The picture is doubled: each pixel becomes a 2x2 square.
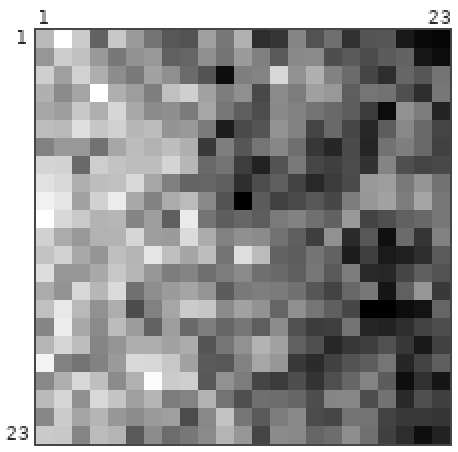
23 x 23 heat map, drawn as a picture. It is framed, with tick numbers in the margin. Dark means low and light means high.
The ninth with the highest average is the middle left. No single row or column stands out from its neighbours. There are no regular stripes. Values rise toward the left.
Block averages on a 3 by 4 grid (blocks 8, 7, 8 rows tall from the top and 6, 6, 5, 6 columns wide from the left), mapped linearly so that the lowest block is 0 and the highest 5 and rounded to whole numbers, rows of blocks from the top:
4320 / 5311 / 4310
